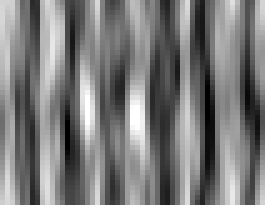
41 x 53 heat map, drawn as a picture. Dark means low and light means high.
Streaks run downward. The middle right is the ninth with the lowest average. Overall the values sit about 50% of the way up the scale. Stripes running up and down repeat 6 times from left to right.
